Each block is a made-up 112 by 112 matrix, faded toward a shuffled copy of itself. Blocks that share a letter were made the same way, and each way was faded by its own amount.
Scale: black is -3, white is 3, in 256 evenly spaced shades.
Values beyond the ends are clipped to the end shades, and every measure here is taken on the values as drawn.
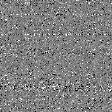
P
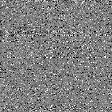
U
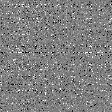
P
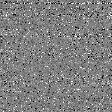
P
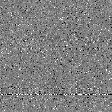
U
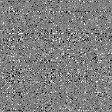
P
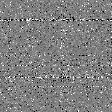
P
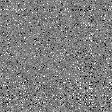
P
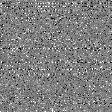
U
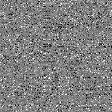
U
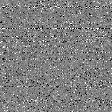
U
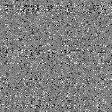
P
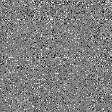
P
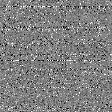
U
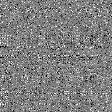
U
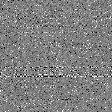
U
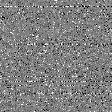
U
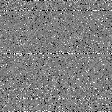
U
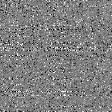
P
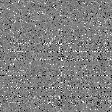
P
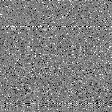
U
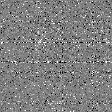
P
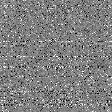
U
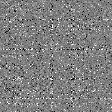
P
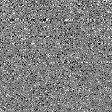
U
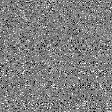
U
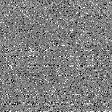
U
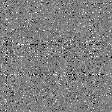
P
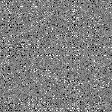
P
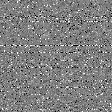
U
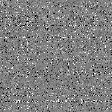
P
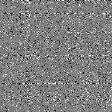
P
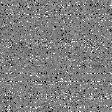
P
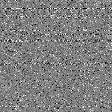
U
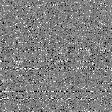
U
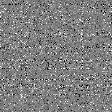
P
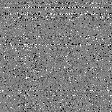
P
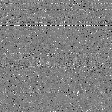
U
